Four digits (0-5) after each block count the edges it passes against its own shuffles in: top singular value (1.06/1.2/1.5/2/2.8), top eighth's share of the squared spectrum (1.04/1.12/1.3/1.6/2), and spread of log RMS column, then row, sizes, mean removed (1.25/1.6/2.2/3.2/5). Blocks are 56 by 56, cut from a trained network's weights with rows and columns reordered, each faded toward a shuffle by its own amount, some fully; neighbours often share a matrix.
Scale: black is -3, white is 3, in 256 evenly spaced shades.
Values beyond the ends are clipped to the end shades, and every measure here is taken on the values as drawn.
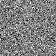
2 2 0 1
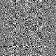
3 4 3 2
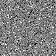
1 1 0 0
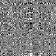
3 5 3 3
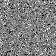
0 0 0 0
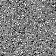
0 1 0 0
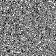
1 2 1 1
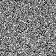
0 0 0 0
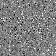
1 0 0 0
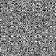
3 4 1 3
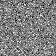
0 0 0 0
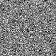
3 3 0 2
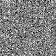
2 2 0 1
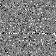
2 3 0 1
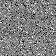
0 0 0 0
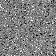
0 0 0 0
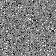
0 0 0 0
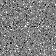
1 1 0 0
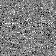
2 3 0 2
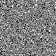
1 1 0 0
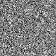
2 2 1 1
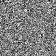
1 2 0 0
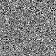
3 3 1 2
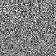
3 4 1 2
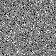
1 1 0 0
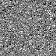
2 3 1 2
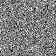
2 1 0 0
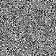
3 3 1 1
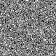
0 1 0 0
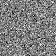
1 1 0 0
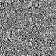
3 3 1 1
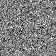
0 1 0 0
